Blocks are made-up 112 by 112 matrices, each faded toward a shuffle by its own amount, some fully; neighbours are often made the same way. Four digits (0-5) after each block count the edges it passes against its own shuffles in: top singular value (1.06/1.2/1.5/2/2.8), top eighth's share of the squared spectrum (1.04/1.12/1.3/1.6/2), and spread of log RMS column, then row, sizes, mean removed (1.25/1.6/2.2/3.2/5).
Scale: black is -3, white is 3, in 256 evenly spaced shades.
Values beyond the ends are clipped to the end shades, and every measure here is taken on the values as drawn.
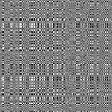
5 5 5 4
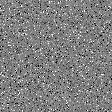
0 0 0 0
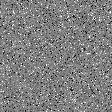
0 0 0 0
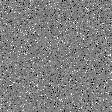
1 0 0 0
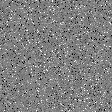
1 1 0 0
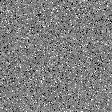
2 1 0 0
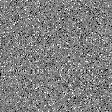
4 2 1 0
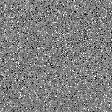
4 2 1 1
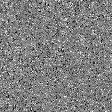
3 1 0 0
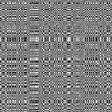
5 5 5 5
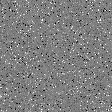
0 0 0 0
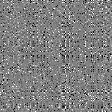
5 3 3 2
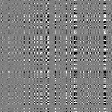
5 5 5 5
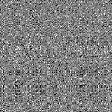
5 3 2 2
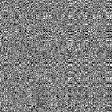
5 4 3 3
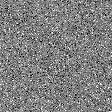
2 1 0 0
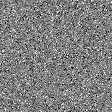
1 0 0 0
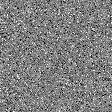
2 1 0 0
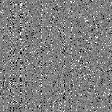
4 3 3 1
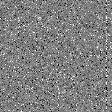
3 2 2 0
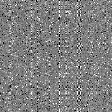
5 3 3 1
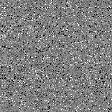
4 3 1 2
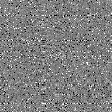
4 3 1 2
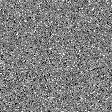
2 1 0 0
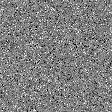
2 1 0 0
